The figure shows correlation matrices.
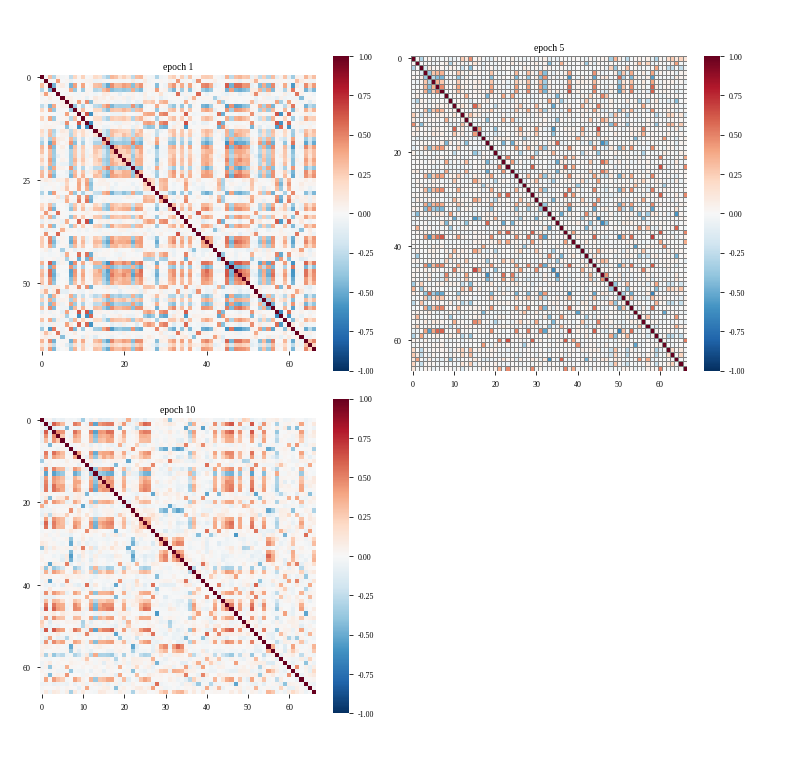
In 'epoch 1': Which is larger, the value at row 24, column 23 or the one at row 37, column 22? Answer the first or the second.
the first
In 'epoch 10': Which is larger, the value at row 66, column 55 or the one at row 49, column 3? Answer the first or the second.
the first
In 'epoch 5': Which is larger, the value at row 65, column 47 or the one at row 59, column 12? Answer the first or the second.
the first
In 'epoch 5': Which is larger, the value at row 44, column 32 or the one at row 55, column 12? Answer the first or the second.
the second
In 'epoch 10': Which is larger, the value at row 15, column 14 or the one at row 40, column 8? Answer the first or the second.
the first
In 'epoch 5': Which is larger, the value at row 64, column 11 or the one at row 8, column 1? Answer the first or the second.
the second
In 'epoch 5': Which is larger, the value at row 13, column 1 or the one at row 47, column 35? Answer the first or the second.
the first
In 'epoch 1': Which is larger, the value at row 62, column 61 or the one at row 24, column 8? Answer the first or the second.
the second
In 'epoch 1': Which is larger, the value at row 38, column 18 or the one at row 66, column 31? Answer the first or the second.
the second
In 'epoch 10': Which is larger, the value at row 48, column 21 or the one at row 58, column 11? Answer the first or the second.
the second
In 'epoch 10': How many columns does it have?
67
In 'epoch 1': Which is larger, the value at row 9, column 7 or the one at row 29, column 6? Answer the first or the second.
the second
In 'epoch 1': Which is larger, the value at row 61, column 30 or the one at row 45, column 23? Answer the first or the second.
the second
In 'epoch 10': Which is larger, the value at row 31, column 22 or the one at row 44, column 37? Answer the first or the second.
the second
